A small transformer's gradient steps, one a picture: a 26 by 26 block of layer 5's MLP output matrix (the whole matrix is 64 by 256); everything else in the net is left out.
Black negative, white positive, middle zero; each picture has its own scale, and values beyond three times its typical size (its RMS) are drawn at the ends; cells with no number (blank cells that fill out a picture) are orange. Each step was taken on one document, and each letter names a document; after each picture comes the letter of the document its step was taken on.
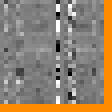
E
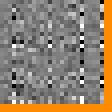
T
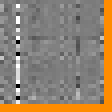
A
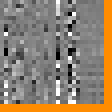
E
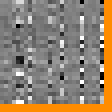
T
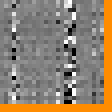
E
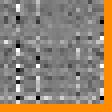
A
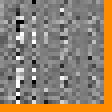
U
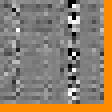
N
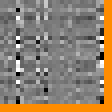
A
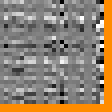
T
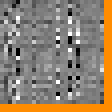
N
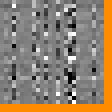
E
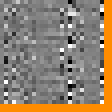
T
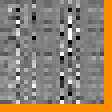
N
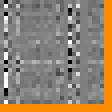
N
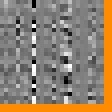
U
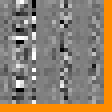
U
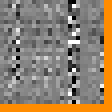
N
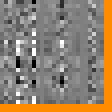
U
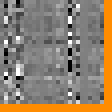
N
